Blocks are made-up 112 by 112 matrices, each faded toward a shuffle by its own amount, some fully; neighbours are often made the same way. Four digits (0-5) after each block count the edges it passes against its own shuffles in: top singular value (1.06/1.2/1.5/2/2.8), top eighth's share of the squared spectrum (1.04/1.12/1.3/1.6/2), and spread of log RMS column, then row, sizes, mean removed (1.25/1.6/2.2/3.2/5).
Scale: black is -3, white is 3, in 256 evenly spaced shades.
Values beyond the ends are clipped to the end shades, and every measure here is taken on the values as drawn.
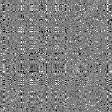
5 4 3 3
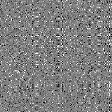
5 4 3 2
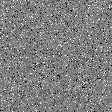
0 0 0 0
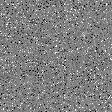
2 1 0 0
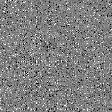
4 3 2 1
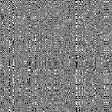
5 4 3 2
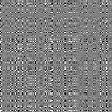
5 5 4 4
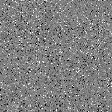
3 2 1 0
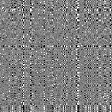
5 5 4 3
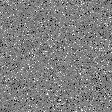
2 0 0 0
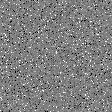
0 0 0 0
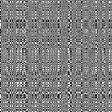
5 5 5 4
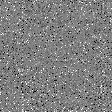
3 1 1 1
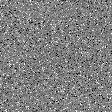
1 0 0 0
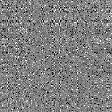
4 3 2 2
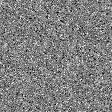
0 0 0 0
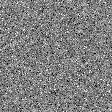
0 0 0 0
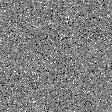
0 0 0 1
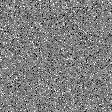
1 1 0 0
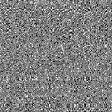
4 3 2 2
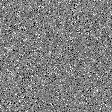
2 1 0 0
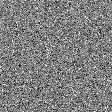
0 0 0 0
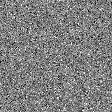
0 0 0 0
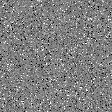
3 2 1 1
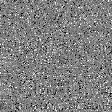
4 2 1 1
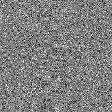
4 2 1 1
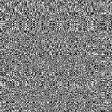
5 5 3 3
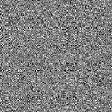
4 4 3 3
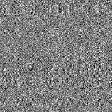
4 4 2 2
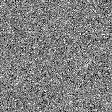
2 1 0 0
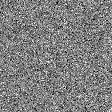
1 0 0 0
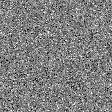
1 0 0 0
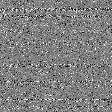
2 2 0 3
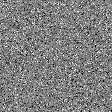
2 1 0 0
